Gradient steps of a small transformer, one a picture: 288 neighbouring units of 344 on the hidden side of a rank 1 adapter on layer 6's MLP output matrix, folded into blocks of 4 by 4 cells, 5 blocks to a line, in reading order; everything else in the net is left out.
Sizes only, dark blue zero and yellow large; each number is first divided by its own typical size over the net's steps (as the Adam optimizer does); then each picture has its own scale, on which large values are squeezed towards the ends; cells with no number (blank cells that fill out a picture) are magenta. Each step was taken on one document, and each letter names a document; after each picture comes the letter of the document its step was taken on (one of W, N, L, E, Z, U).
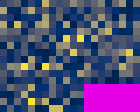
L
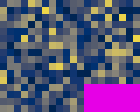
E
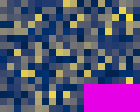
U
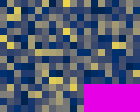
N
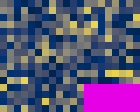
E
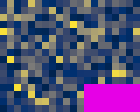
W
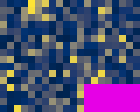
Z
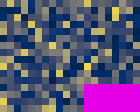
U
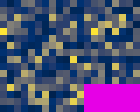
W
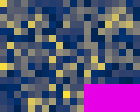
U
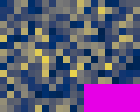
N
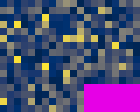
L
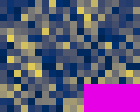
E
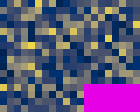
E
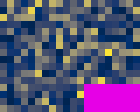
W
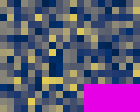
N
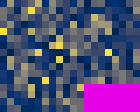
W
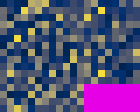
Z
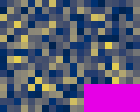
E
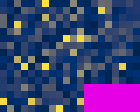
L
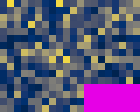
U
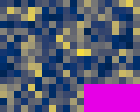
E
